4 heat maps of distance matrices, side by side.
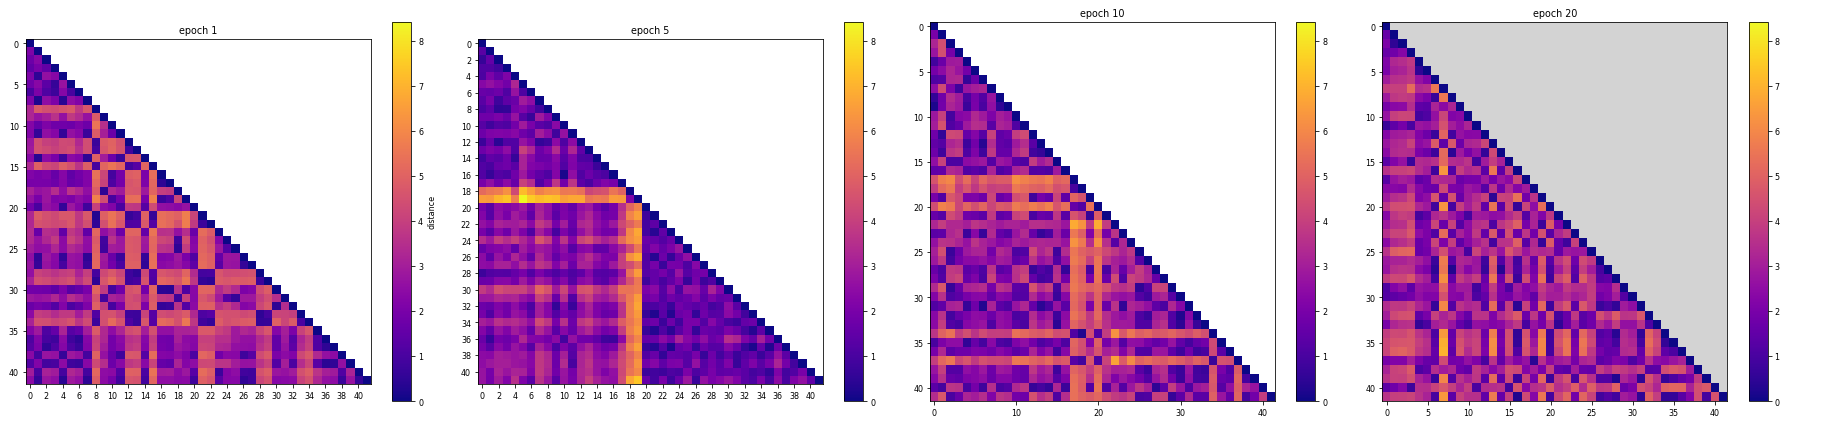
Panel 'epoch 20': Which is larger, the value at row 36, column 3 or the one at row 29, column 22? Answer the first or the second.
the first
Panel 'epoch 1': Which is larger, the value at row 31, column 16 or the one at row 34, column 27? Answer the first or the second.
the second
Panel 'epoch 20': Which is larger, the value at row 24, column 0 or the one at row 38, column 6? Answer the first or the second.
the second
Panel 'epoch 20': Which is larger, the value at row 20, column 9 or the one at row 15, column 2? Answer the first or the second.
the first
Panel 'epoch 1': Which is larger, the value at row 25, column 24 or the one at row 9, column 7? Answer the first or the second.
the second
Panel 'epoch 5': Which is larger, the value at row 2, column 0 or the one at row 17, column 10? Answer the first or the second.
the second
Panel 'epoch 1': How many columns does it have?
42
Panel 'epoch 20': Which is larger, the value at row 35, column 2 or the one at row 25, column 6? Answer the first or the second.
the first
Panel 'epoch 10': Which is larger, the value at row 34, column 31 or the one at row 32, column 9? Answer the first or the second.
the first
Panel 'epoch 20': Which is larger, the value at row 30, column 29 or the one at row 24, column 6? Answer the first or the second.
the second
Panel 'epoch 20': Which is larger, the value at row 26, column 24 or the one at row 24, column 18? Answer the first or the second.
the first
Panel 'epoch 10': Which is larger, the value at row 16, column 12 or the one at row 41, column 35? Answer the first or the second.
the second
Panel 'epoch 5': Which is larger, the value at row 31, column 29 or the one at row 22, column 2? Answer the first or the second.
the second
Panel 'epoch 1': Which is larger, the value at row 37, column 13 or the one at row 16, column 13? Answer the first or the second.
the second
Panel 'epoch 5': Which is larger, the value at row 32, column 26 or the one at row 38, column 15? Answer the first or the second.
the second
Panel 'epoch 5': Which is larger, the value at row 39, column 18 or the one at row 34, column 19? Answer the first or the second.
the second
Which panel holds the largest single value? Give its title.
epoch 5
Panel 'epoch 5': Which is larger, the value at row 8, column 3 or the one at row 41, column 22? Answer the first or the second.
the second
